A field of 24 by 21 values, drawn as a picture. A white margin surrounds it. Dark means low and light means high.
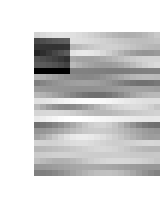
Most values sit high, with a long tail of low ones. On average the colour sits 70% of the way up the scale. Streaks run across, left to right. Values change most from cell to cell in the top left. The top left is the ninth with the lowest average. An odd patch, lower than its surroundings, sits in the top left. The bottom middle is the calmest part.
